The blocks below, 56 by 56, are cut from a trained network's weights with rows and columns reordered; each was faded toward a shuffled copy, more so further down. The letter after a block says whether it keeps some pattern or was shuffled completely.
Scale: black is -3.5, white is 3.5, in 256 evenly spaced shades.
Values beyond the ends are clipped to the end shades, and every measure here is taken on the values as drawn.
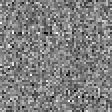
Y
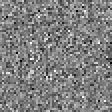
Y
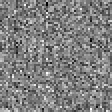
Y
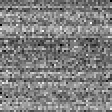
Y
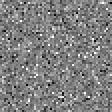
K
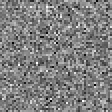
Y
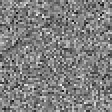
K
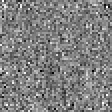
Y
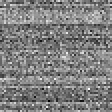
Y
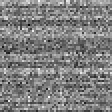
Y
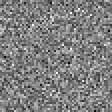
K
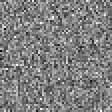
K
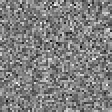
K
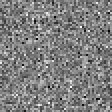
Y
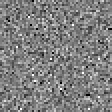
K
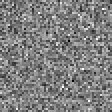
K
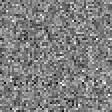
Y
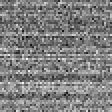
Y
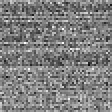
Y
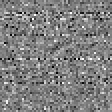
Y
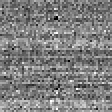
Y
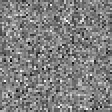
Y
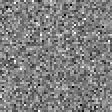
K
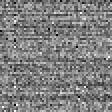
Y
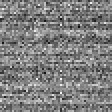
Y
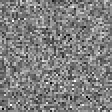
K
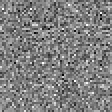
Y
